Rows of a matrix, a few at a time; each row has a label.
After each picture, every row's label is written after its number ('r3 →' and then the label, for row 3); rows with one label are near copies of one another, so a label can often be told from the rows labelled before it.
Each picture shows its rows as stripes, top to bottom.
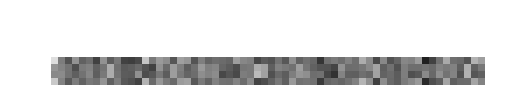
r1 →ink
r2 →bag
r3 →bag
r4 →ink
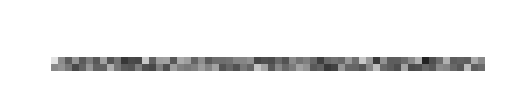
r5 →ink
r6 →bag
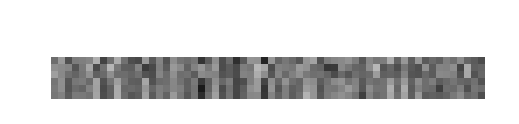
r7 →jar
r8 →bag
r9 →bag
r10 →jar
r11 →jar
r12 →jar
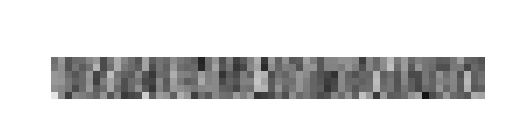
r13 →jar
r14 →jar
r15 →bag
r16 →bag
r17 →bag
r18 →ink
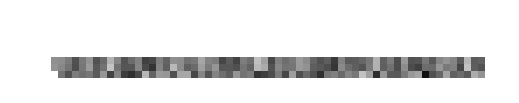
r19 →bag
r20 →bag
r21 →ink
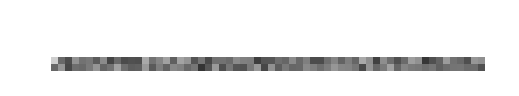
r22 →ink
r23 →jar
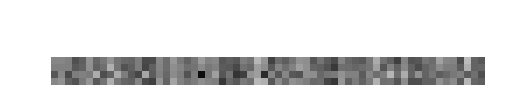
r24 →bag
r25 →bag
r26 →jar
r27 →bag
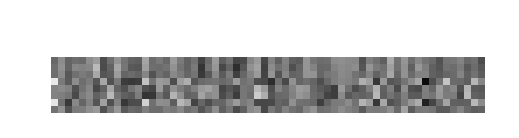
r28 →jar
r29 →jar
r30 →jar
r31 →ink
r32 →bag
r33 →bag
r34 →ink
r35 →jar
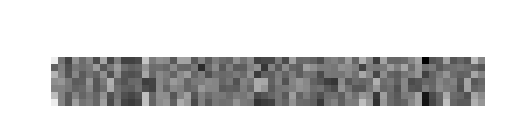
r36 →ink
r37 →jar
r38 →ink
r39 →bag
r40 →bag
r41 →ink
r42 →ink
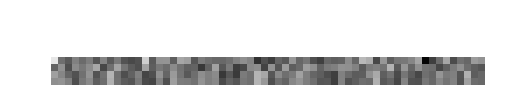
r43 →ink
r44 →jar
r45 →bag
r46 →bag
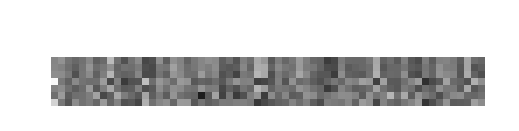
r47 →bag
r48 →bag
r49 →bag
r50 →ink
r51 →bag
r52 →jar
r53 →ink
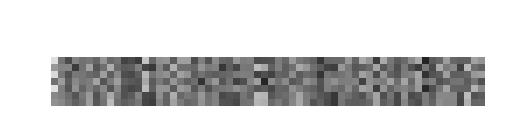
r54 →ink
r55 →bag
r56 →ink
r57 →jar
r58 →ink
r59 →bag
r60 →bag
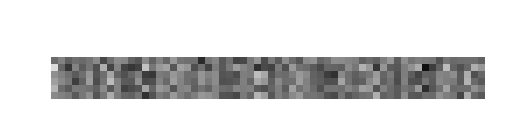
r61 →jar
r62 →ink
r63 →bag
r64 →bag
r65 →ink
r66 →bag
